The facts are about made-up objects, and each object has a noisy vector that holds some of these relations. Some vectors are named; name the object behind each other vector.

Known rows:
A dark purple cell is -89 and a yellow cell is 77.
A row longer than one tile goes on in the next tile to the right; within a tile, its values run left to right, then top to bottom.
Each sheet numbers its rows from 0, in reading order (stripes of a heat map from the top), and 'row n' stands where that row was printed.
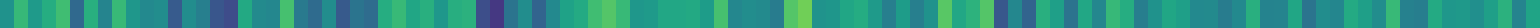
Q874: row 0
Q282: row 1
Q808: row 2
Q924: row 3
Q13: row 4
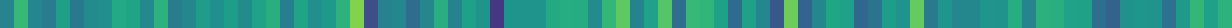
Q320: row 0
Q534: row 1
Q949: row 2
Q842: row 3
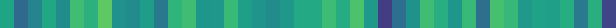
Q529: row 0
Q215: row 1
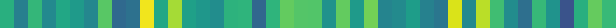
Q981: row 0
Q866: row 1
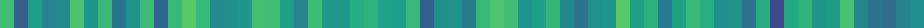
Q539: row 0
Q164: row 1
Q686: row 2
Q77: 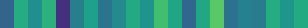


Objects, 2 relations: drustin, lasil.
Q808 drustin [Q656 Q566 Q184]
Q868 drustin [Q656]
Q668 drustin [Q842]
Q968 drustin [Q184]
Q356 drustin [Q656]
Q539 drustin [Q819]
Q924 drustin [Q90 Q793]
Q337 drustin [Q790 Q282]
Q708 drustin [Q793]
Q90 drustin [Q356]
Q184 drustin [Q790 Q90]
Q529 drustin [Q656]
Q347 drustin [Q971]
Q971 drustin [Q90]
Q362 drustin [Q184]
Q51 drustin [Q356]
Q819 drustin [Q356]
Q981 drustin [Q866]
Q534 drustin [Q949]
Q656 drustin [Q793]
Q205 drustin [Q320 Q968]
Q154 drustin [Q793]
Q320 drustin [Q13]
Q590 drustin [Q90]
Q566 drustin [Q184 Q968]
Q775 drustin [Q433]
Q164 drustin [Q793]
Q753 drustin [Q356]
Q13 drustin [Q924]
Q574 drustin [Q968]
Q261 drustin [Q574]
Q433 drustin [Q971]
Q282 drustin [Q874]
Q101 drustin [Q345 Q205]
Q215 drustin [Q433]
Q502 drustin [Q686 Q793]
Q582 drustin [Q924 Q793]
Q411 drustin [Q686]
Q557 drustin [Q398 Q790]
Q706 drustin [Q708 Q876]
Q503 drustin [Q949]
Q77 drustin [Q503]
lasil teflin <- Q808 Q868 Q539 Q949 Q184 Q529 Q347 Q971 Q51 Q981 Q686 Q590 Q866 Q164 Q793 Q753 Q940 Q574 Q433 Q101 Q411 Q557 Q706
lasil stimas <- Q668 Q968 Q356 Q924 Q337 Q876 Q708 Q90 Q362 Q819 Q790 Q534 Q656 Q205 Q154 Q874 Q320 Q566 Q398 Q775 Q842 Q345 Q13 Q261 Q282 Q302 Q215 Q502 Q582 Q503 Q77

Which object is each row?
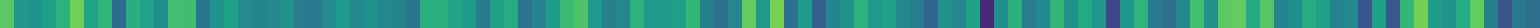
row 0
Q574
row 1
Q819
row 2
Q261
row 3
Q503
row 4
Q411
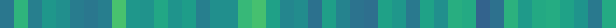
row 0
Q362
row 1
Q502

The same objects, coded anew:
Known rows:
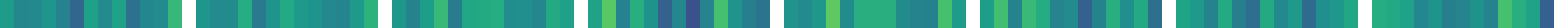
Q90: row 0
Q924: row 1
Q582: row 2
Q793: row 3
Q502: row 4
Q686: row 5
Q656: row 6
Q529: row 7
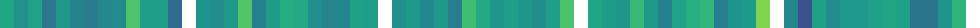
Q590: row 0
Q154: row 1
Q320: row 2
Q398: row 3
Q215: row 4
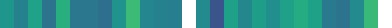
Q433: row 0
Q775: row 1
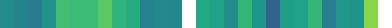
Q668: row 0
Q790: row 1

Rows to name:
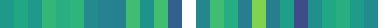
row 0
Q411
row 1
Q866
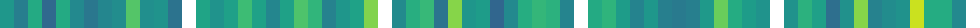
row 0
Q347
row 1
Q282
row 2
Q981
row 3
Q184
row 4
Q101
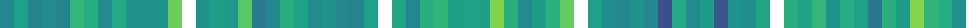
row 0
Q345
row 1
Q708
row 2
Q337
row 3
Q356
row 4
Q557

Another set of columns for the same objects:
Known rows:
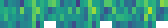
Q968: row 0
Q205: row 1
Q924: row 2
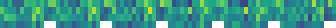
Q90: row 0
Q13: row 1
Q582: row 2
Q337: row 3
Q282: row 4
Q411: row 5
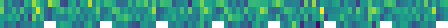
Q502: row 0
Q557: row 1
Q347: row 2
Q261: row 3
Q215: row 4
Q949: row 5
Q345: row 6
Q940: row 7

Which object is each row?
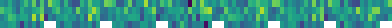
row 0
Q793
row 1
Q876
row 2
Q101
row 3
Q503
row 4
Q819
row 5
Q686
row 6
Q842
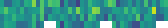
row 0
Q184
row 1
Q668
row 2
Q981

